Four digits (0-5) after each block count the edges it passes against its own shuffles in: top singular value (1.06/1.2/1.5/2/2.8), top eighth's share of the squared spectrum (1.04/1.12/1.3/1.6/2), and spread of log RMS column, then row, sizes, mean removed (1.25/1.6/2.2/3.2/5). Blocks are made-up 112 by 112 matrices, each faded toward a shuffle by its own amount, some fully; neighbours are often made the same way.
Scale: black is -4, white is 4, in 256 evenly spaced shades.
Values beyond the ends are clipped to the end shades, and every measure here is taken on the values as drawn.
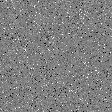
0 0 0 0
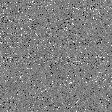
1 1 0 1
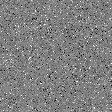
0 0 0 0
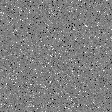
0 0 0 0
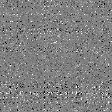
2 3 2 3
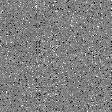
3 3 2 1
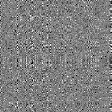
4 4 3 2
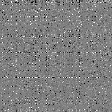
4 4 2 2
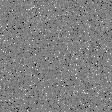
0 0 0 0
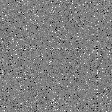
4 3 1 1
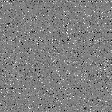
3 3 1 2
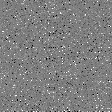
3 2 0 1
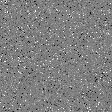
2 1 0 0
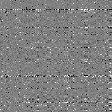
5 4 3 3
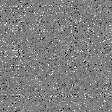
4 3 1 2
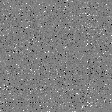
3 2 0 1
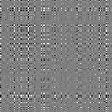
5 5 4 4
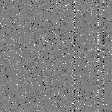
4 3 2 1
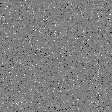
2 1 0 0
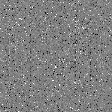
4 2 1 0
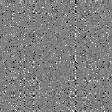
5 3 2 2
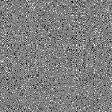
4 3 2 2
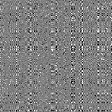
5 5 4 3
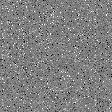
3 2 1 0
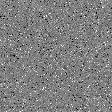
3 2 0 0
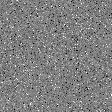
1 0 0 0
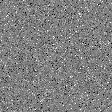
2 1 0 0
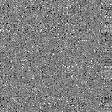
4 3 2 2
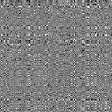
5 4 3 4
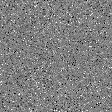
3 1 0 0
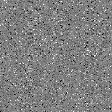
4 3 1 1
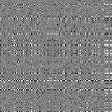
5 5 3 4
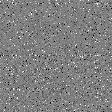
3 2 0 1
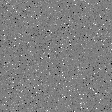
0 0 0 0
